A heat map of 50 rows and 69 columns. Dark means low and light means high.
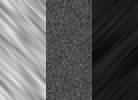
It is made of 1 by 3 panels. Panel 1,1: high, slanting down to the right. Panel 1,2: low, fine-grained, faint in contrast. Panel 1,3: very low, slanting up to the right, faint in contrast.
